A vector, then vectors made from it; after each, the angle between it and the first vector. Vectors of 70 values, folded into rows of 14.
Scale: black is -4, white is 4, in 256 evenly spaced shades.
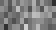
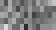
nearly opposite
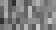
orthogonal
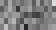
nearly opposite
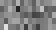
nearly opposite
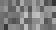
nearly parallel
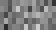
nearly parallel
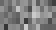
nearly parallel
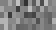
partly opposed
